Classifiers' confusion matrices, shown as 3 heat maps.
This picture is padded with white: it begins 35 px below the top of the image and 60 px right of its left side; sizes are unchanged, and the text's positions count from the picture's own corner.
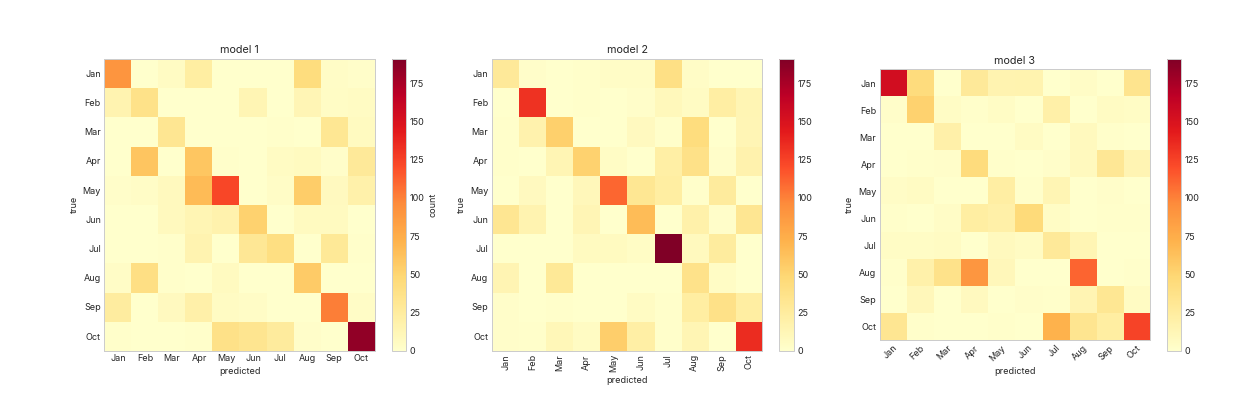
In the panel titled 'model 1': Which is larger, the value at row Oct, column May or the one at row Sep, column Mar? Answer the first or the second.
the first
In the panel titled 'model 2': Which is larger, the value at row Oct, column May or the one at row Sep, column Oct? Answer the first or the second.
the first
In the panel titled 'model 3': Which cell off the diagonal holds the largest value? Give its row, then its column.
Aug, Apr
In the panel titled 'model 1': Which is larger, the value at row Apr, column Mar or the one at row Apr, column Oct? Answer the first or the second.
the second
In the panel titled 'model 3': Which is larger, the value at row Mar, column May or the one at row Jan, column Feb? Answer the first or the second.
the second
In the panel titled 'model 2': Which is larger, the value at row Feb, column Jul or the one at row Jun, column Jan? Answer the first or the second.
the second
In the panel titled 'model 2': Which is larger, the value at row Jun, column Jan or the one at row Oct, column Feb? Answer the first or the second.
the first
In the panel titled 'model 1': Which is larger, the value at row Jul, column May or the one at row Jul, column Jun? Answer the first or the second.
the second
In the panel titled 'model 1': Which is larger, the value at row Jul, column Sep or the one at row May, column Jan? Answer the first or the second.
the first
